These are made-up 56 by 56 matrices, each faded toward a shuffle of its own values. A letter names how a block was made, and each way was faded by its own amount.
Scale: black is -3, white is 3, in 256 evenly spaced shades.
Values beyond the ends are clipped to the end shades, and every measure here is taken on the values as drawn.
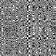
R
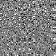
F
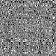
F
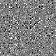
F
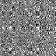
F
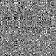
F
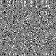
F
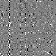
R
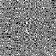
F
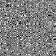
F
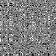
F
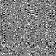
F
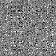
F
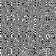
R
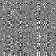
R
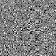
F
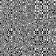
R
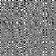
R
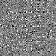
F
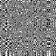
R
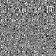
F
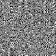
F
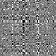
R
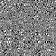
F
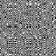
R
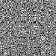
F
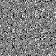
F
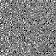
F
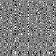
R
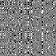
R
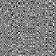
R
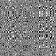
R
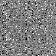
F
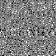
F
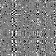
R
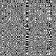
R
